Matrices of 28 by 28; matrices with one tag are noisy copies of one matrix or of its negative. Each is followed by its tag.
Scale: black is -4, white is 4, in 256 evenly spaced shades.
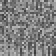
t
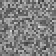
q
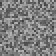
q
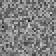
q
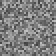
q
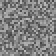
q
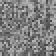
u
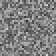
q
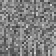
t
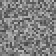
q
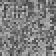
u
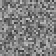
q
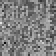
u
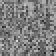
u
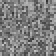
u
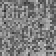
u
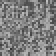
u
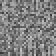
t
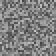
q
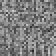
t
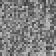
u
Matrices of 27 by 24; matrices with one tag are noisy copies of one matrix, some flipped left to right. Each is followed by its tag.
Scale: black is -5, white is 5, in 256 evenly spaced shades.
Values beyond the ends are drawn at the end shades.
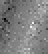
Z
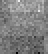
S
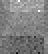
S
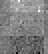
S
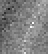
Z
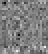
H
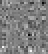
H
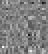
H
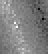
Z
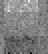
S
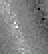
Z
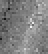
Z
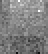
S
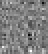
H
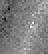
Z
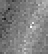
Z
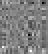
H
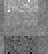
S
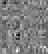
H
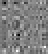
H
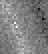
Z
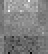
S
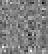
H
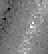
Z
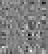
H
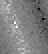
Z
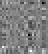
H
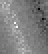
Z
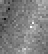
Z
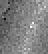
Z
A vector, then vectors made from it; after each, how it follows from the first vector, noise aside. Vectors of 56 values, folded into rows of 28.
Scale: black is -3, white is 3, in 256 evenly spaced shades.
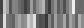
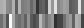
reversed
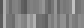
shrunk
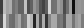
sign-scrambled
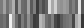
reversed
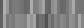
shrunk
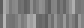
shrunk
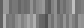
shrunk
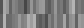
shrunk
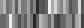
reversed
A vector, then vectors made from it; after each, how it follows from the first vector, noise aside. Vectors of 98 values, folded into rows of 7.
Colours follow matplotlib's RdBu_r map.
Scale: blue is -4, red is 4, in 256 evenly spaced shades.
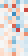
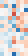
negated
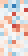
sign-scrambled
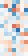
sign-scrambled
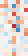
sign-scrambled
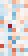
reversed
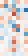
negated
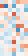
negated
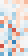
reversed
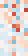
sign-scrambled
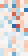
negated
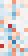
reversed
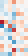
reversed
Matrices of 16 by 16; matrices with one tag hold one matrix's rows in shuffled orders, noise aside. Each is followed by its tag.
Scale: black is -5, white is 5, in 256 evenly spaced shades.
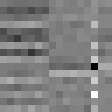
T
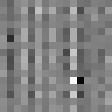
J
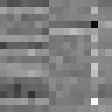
T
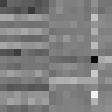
T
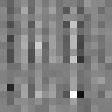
J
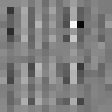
J
